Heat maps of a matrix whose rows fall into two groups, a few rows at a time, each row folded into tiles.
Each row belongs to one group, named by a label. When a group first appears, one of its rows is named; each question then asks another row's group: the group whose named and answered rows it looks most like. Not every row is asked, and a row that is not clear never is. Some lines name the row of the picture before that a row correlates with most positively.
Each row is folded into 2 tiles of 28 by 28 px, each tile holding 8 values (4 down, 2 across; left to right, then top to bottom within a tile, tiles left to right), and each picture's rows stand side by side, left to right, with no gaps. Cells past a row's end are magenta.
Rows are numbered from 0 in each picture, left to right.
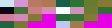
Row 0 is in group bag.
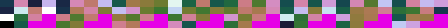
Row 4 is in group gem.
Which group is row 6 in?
gem
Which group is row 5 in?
gem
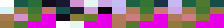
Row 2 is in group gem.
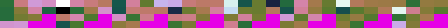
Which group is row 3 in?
bag
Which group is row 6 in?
bag
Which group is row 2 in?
gem
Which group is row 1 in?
bag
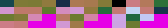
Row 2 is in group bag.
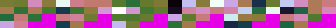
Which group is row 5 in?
bag
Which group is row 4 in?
gem
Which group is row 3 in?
gem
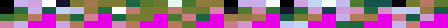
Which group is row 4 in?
gem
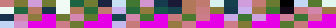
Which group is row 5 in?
gem
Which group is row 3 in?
gem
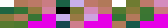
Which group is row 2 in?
bag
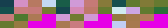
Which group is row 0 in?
gem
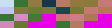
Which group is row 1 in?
bag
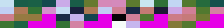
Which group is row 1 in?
bag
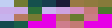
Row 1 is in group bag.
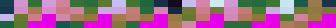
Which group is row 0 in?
gem
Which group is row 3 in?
gem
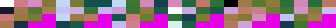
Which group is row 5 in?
gem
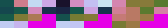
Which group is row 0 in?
gem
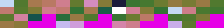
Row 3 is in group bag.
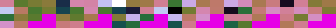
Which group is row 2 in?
bag
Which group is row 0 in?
bag
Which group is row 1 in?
gem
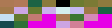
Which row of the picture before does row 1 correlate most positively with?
5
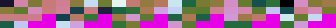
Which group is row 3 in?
bag
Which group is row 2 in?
bag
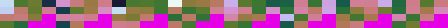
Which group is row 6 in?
gem
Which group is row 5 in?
gem
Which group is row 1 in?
bag
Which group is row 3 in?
bag
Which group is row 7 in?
gem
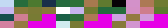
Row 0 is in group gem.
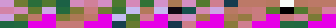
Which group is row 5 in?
bag
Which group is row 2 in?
gem
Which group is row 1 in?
gem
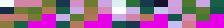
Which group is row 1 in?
gem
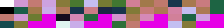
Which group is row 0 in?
bag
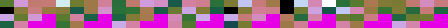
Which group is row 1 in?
bag
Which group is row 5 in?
gem
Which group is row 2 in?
gem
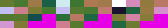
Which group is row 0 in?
bag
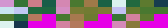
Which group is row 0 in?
bag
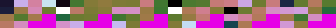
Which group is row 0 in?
gem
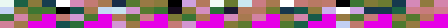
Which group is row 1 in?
bag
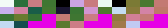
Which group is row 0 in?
bag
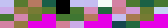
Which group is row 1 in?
gem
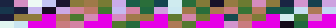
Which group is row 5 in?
gem
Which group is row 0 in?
gem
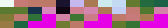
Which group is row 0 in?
bag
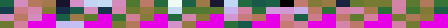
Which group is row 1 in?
gem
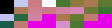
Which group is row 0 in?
gem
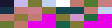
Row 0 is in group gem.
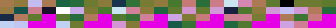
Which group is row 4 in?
bag
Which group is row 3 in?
gem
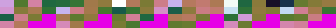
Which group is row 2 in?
bag
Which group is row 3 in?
bag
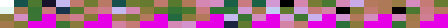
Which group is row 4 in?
gem
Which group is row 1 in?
bag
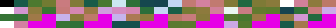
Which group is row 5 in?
bag
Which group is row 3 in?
bag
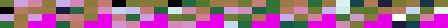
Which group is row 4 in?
bag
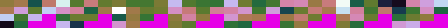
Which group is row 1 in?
bag
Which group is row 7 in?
gem
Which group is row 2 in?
bag
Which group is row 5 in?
bag
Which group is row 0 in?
gem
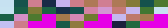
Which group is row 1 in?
bag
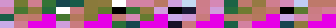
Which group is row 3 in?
bag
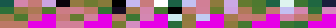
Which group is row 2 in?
gem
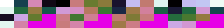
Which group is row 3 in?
gem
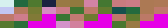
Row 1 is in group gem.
